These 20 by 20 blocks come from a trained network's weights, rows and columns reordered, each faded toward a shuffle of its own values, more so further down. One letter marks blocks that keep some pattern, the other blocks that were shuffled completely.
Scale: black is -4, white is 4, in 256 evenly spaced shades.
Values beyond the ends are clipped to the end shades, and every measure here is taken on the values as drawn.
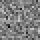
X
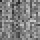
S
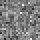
X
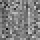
S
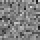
X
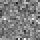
S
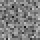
X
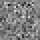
S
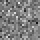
X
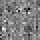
S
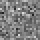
X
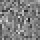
S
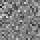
X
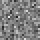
X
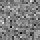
X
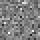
X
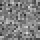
X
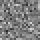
X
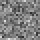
X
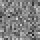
S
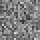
X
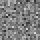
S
